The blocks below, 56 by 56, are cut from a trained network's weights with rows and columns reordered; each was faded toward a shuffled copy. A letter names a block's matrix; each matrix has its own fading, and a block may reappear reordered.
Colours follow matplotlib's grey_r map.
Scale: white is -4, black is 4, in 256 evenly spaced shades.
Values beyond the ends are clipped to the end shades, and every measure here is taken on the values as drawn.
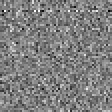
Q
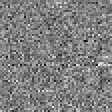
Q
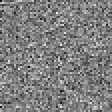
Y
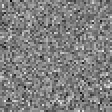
Y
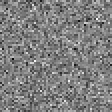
Y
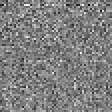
Q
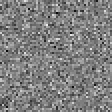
Y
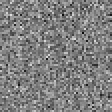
Y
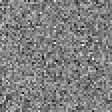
Y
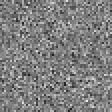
Y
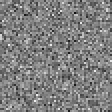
Y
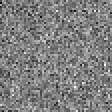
Y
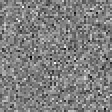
Y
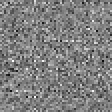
Q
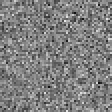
Y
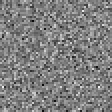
Y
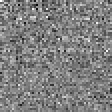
Q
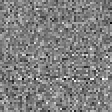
Q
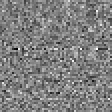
Q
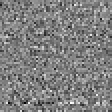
Q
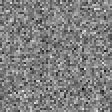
Y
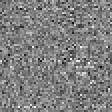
Q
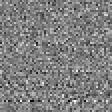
Q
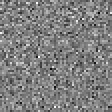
Q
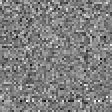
Q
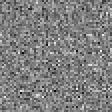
Q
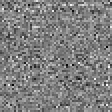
Q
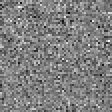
Y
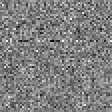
Q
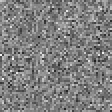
Y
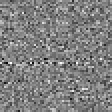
Q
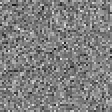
Y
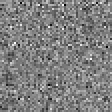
Q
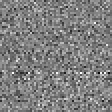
Q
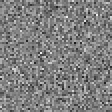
Y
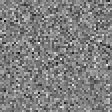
Y
